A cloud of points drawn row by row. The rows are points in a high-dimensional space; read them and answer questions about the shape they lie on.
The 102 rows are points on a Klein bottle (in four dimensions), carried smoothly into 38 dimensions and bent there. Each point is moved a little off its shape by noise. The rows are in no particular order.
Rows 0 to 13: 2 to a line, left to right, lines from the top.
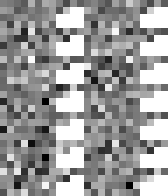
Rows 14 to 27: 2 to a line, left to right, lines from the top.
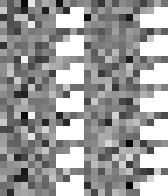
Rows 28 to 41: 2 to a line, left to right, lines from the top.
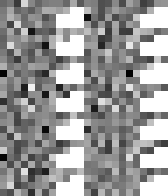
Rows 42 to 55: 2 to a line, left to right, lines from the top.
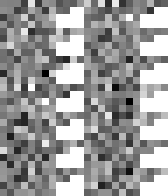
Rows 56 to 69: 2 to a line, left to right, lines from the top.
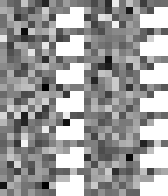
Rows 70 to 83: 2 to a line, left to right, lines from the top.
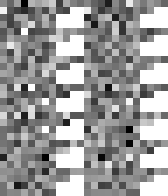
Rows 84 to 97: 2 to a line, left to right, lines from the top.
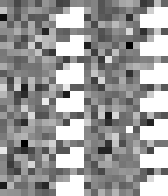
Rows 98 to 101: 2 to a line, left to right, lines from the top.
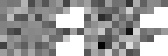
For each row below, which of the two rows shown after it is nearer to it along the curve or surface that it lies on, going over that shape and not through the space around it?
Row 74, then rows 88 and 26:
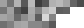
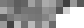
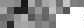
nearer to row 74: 26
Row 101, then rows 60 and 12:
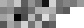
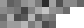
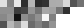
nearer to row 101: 12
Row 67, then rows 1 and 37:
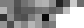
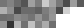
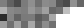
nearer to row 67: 1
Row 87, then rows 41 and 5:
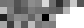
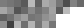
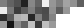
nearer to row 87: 5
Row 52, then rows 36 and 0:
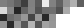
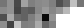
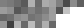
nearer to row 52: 0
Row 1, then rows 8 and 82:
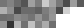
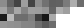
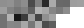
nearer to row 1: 8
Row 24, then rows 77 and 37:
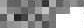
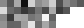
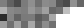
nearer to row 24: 37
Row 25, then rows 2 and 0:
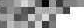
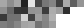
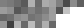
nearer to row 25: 2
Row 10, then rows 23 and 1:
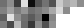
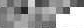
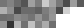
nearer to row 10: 1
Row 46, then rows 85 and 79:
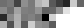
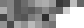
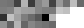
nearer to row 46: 79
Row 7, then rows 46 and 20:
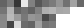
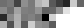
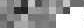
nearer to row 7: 46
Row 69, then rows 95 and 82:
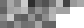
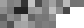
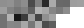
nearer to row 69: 82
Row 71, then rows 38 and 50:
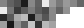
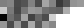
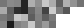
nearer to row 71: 38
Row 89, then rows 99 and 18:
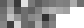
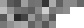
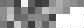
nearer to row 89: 18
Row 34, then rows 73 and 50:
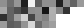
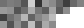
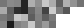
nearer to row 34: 73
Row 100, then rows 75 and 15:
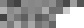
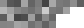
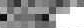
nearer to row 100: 15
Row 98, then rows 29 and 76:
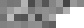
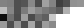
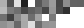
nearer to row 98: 29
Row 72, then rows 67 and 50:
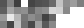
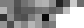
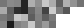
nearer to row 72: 67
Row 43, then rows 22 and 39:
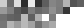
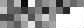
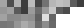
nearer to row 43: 22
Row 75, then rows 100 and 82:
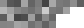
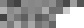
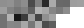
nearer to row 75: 82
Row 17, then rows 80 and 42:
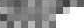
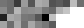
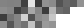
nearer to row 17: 42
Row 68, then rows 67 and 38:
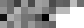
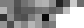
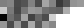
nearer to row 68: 38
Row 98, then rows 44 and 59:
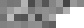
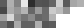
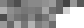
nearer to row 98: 44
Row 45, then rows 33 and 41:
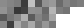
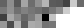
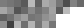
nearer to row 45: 41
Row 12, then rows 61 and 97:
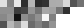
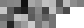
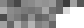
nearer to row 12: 61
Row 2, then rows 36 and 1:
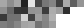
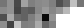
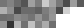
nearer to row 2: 1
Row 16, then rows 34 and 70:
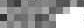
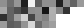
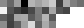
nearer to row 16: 34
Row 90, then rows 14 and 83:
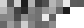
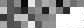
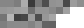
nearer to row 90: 14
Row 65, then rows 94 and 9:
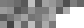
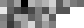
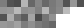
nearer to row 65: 9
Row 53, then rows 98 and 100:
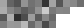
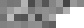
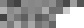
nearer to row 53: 98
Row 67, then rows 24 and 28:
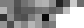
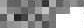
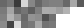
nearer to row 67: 28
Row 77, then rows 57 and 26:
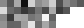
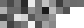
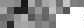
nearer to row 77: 26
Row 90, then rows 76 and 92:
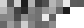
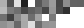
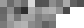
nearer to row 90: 76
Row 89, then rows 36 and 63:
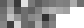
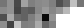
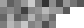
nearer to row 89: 36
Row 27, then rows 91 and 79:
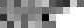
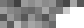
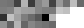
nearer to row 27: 79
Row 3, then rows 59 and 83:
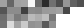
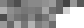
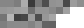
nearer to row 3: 83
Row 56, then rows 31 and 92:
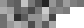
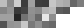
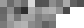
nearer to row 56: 92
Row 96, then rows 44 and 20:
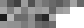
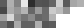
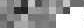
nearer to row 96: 44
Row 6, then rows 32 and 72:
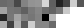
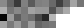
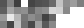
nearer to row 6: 32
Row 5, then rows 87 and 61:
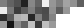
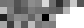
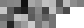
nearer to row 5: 87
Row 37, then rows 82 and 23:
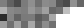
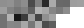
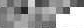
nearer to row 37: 82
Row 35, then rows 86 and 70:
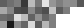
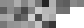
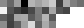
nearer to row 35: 70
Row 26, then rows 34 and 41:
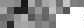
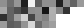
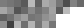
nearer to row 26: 41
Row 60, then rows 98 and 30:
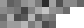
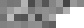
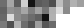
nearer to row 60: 98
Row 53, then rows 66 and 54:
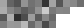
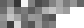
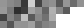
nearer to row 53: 66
